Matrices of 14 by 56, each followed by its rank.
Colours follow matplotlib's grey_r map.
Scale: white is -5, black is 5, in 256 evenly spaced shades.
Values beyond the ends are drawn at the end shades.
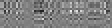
two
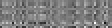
two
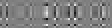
one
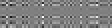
one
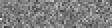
full rank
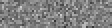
full rank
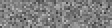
full rank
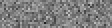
full rank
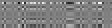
one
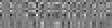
two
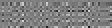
two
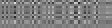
one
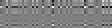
one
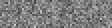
full rank
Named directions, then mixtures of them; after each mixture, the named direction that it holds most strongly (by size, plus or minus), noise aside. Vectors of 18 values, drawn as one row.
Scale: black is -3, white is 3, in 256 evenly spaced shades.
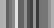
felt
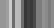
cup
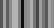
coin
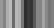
cup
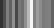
felt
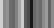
coin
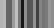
felt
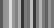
coin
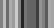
coin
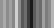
cup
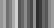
felt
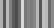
coin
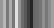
cup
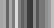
felt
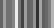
felt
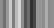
cup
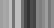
cup
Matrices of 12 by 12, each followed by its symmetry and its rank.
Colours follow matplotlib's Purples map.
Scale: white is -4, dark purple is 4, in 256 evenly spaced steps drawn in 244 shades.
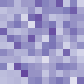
neither, full rank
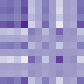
symmetric, rank one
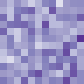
neither, full rank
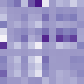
antisymmetric, rank two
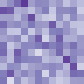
neither, full rank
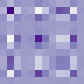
symmetric, rank one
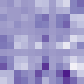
antisymmetric, rank two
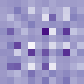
antisymmetric, rank two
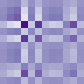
symmetric, rank one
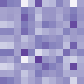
neither, rank two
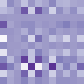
neither, rank two
